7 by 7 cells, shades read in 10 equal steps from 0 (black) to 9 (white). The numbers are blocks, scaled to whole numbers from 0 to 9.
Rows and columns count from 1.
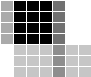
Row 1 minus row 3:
0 0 0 0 0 0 0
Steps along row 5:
down same same down up same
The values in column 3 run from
0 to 7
